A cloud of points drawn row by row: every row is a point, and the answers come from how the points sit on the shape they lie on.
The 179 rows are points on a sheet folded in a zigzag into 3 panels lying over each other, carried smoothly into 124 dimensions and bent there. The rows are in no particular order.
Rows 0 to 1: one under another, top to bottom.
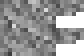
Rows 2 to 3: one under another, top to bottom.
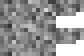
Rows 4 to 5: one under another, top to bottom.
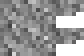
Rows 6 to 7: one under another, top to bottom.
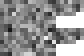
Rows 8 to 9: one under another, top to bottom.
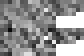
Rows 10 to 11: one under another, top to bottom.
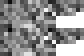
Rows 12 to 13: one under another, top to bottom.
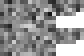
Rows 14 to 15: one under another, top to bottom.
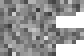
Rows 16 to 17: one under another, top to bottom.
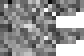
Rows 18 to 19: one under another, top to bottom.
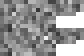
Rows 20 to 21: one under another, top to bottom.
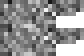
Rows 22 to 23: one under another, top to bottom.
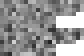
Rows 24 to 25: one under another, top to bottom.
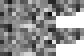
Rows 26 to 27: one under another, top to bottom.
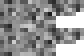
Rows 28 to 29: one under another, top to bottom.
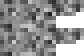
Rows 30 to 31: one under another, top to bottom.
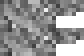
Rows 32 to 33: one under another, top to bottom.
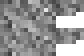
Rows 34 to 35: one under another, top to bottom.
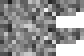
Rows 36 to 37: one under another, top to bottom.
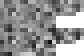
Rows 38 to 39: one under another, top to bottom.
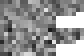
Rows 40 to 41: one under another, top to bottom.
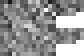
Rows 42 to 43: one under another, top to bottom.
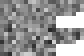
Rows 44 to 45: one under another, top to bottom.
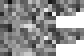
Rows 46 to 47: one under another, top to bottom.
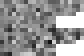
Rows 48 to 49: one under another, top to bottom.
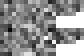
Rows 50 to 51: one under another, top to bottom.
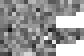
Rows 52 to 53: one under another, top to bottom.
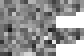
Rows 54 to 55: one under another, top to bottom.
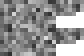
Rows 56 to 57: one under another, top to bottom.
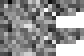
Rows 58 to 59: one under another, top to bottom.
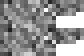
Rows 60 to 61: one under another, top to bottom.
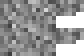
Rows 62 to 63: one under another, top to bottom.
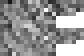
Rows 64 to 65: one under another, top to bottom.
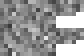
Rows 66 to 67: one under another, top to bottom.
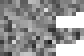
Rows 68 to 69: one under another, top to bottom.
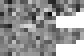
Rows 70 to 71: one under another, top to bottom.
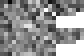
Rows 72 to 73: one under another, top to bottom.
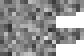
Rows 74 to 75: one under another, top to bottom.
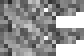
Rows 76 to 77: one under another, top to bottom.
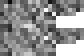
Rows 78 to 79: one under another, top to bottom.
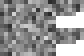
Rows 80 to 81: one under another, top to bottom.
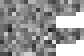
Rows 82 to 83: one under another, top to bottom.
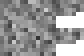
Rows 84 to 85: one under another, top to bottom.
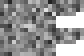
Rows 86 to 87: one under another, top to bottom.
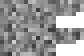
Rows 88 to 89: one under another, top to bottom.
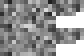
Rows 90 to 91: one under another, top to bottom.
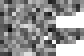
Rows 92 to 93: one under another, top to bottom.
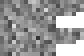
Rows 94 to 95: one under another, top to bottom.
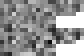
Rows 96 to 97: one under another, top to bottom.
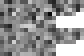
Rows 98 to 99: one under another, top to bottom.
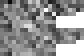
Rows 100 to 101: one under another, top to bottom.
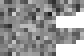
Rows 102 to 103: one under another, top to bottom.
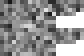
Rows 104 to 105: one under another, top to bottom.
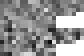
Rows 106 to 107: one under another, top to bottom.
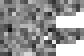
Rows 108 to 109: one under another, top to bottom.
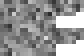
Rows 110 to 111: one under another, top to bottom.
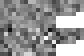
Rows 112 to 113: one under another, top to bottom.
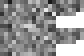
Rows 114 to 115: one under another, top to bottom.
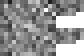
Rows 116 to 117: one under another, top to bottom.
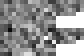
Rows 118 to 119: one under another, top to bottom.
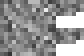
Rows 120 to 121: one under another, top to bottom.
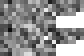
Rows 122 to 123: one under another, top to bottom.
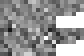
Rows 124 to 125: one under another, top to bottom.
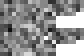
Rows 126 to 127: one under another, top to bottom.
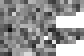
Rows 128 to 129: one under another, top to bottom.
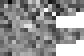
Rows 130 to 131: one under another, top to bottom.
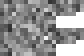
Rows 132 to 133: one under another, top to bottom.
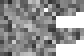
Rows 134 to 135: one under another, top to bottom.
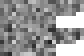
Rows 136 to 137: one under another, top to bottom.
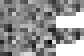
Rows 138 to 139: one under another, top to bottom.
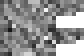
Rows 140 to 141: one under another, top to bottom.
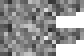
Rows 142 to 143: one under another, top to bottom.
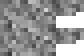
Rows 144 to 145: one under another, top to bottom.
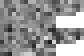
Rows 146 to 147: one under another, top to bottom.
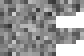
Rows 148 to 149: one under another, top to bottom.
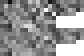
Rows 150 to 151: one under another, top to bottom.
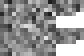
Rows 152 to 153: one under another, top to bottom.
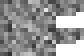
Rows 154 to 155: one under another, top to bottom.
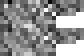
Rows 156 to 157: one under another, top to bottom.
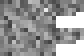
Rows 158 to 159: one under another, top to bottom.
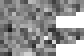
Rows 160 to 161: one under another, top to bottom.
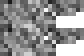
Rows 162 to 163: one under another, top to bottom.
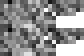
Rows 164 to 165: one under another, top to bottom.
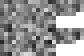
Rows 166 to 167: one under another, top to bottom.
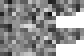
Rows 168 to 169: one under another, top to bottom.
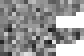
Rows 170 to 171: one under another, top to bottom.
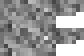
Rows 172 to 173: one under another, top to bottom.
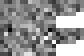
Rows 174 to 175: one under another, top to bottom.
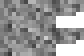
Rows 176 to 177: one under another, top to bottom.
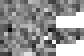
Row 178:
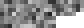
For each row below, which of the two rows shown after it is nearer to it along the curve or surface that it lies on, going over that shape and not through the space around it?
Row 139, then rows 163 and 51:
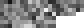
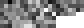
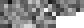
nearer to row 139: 163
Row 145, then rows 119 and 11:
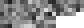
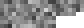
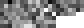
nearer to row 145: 11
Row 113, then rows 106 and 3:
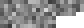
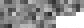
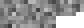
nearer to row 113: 3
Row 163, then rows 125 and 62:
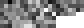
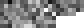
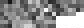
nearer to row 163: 62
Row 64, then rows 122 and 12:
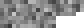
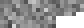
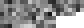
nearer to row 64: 122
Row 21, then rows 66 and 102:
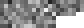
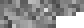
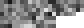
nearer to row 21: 102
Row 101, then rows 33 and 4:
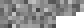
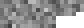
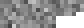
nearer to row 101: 4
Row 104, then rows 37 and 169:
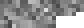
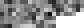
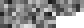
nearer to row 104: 37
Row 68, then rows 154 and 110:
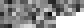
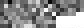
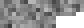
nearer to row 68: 110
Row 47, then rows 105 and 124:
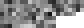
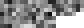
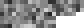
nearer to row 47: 105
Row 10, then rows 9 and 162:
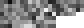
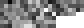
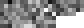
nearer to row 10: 9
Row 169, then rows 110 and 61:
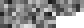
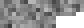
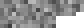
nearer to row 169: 61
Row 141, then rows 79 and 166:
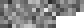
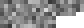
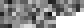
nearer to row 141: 79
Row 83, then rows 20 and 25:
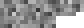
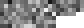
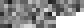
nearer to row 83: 25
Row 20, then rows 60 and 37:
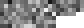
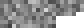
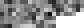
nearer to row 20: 60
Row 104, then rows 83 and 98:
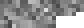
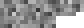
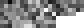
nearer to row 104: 98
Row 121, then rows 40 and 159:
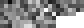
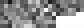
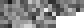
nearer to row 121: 159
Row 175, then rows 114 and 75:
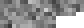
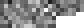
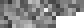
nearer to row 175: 75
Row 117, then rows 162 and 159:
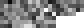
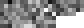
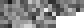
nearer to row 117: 159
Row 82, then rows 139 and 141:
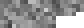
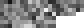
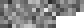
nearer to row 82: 139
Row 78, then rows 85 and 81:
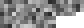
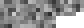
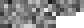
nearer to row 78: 81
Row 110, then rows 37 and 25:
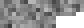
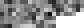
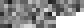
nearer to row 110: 37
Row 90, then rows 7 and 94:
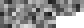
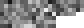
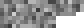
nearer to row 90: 94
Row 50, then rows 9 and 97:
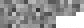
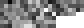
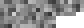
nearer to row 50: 97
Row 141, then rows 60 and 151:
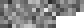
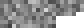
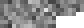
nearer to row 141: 60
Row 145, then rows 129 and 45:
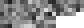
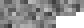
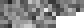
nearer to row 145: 45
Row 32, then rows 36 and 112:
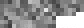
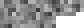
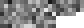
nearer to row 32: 36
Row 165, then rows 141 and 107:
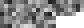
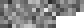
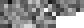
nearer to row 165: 141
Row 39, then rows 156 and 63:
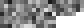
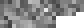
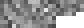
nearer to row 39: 63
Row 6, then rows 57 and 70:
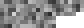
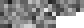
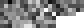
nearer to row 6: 57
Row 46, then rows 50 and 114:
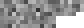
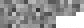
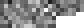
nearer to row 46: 50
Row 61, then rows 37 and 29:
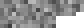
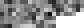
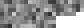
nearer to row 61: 29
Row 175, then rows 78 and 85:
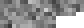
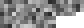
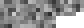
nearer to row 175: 85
